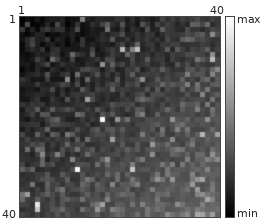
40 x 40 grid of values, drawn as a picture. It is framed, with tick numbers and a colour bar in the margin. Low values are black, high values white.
Odd rows or columns: none. Stripes: none. Ninth with the lowest average: top left. Histogram: skewed, a long tail of high values. Mirror symmetry: none. Slope: up to the bottom right. Ninth with the highest average: bottom right.
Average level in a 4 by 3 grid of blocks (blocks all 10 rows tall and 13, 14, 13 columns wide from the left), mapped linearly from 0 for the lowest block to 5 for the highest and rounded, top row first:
012
123
234
345
